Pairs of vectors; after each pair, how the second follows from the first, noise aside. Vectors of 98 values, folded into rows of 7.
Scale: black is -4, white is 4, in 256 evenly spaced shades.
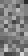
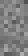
shrunk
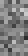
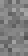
shrunk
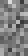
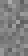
shrunk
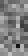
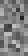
shuffled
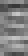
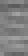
shrunk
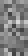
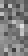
shuffled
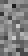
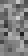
shuffled
